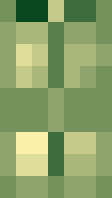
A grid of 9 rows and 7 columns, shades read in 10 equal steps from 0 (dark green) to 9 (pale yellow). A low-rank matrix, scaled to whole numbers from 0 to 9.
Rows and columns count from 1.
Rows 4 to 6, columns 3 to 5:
6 3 6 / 4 5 4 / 4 5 4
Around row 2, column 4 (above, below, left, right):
7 3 6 5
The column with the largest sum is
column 2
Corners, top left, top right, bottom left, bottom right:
4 4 4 4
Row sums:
19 34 40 36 29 29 44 40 32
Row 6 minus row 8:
-1 -4 -4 3 -2 -2 -1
